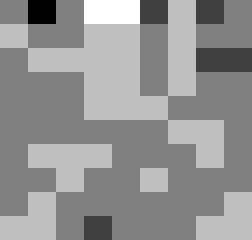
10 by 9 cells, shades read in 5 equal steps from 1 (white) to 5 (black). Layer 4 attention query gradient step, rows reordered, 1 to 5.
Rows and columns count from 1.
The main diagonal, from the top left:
3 3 2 2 2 3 3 3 2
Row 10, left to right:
2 2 3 4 3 3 3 2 2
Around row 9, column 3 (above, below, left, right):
2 3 2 3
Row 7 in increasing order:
2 2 2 2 3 3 3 3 3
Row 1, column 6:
4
